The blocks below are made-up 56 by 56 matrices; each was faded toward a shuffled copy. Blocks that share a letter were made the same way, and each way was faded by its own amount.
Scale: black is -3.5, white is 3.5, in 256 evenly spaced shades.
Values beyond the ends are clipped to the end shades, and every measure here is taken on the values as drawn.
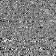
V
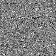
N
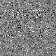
V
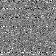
V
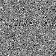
N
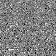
N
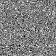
N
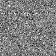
N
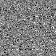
N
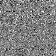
N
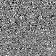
N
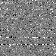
V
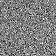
N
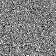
N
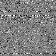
V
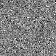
N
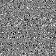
N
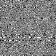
V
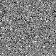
N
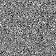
N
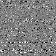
V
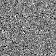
N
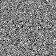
N
